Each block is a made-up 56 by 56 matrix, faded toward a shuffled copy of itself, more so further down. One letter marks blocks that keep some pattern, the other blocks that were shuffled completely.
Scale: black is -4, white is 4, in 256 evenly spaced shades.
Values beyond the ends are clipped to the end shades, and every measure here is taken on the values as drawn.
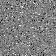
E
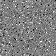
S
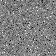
E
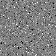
S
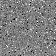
E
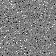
E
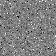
E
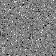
S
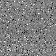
S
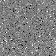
S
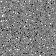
E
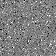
E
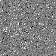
S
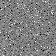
S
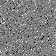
E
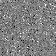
S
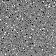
E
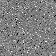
S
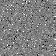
S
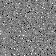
E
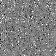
S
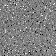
S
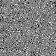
S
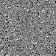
S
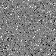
S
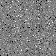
S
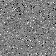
E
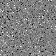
S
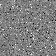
E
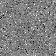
S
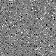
S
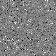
S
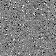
S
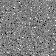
E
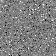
E
